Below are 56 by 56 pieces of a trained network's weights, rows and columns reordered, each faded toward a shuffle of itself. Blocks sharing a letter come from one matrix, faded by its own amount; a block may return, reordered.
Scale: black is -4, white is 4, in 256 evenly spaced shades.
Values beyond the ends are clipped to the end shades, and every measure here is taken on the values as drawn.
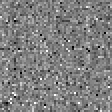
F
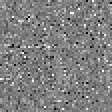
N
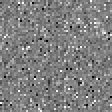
N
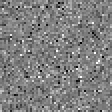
F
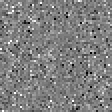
N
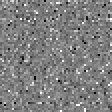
N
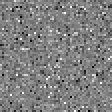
N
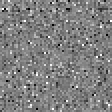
N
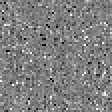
N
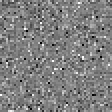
F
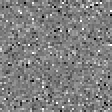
N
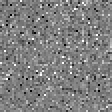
N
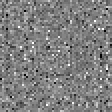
F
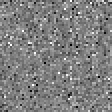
F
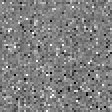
N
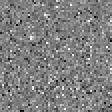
F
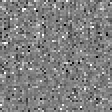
N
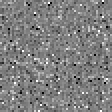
N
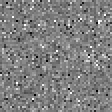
N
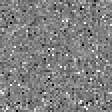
N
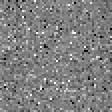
N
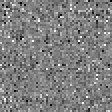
F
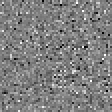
F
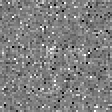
N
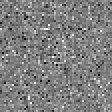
F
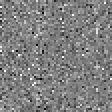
F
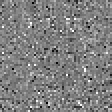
F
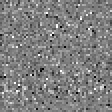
N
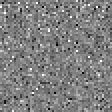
F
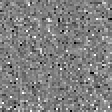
N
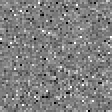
N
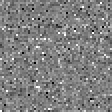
N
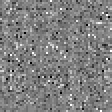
N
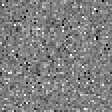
N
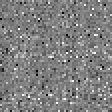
N
